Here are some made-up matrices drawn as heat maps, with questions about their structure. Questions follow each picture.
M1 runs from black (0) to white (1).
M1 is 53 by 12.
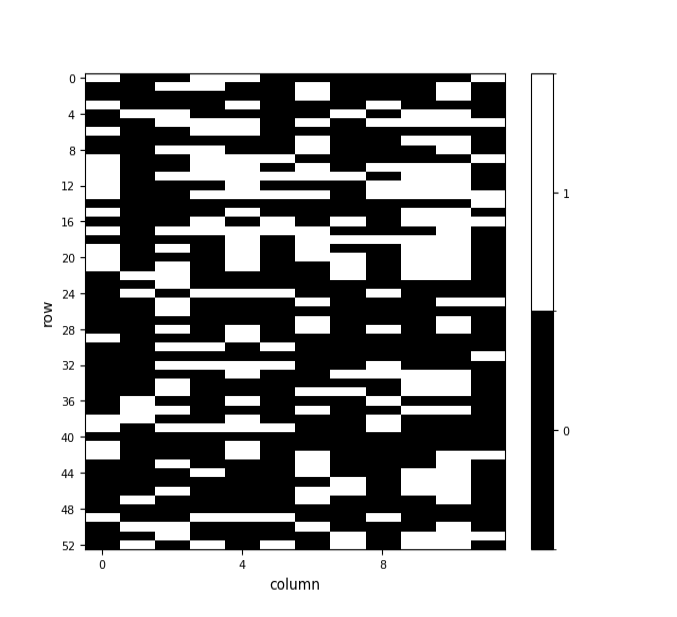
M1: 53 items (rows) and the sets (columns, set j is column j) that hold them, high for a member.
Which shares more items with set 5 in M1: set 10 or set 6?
set 10
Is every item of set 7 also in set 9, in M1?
yes
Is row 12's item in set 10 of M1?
yes
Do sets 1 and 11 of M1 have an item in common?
no
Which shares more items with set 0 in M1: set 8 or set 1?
set 8
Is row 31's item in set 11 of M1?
yes
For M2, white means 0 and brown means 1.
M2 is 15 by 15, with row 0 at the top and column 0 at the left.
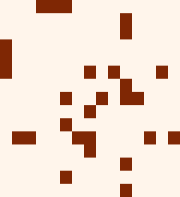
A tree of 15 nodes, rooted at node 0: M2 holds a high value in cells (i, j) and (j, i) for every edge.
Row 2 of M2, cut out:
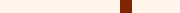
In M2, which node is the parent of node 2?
10
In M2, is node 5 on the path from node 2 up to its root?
yes
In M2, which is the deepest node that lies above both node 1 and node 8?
7
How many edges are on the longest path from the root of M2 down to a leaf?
4
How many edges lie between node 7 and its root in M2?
2
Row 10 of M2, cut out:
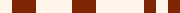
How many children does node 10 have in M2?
5
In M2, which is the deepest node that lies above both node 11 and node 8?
7
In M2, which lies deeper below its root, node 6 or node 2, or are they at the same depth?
the same depth
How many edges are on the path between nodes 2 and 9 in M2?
4
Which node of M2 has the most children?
10
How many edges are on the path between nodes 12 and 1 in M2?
2
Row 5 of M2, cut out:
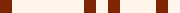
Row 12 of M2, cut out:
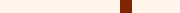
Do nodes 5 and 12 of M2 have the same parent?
no
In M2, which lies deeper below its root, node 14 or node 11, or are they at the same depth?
node 14
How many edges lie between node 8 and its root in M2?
3
